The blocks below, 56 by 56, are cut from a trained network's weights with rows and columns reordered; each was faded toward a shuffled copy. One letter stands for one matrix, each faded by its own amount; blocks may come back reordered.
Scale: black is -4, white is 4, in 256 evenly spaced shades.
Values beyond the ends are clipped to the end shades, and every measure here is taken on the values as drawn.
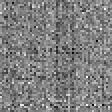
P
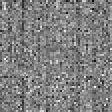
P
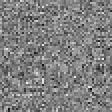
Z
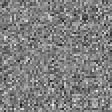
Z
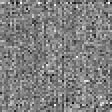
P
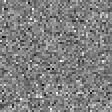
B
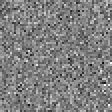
B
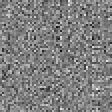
Z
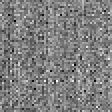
P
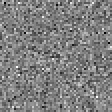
B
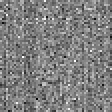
P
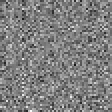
Z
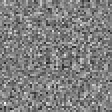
Z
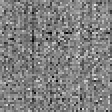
P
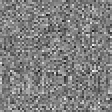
Z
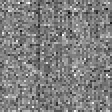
P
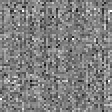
P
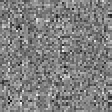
Z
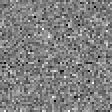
B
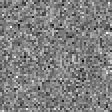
B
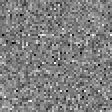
B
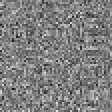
Z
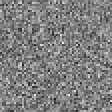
Z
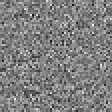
Z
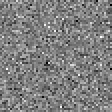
B
